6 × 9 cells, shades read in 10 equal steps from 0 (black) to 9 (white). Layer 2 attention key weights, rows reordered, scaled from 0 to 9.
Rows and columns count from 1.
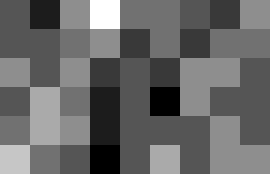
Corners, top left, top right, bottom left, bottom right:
3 5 7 5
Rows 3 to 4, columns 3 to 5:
5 2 3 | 4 1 3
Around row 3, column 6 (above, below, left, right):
4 0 3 5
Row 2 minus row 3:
-2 0 -1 3 -1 2 -3 -1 1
